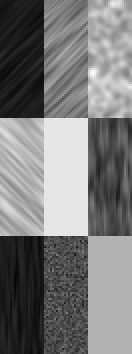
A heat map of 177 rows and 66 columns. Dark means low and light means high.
The table splits into 3 rows of 3 panels. Panel 1,1: very low, slanting up to the right, faint in contrast. Panel 1,2: middling, slanting up to the right. Panel 1,3: high, blotchy. Panel 2,1: high, slanting down to the right. Panel 2,2: very high, flat. Panel 2,3: low, streaked downward. Panel 3,1: very low, streaked downward, faint in contrast. Panel 3,2: low, fine-grained. Panel 3,3: high, flat.
